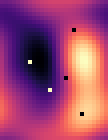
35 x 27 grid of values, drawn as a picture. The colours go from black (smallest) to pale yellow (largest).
Average level on the scale: 50%. Lone odd cells: 5, 2 higher and 3 lower than their neighbours. Ninth with the highest average: middle right.
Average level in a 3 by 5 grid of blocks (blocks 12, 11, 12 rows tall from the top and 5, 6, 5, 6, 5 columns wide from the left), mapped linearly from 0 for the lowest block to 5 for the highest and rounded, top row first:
1 1 2 3 2 | 2 0 1 5 5 | 3 2 3 5 5
